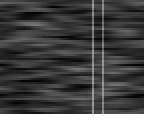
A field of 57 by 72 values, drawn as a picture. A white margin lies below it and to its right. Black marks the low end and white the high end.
On average the colour sits 20% of the way up the scale. Streaks run across, left to right. Columns 47 and 52 stand out from the rest. Neither half mirrors the other.
